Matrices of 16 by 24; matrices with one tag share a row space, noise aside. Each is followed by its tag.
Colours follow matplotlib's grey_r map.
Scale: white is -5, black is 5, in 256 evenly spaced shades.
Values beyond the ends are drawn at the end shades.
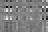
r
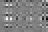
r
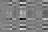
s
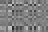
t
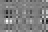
r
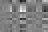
s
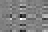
s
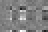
s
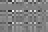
t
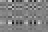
t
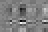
s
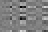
s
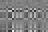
t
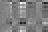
s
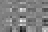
s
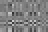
t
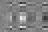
s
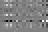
r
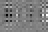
r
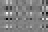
r
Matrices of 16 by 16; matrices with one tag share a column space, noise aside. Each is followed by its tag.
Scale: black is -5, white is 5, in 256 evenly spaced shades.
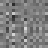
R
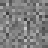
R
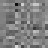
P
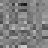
P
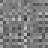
R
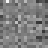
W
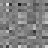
P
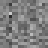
R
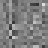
P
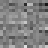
P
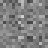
W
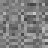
R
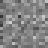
W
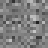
W
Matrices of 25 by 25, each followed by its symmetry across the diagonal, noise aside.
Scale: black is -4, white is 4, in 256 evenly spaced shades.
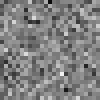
neither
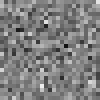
neither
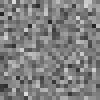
antisymmetric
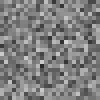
antisymmetric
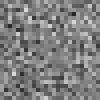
antisymmetric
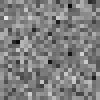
neither
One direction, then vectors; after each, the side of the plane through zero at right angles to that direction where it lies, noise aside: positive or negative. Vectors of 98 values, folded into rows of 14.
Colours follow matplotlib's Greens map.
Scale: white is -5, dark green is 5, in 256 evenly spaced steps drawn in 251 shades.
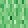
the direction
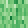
positive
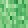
positive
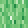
negative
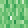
negative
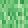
positive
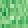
negative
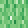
negative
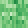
positive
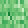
positive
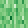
positive
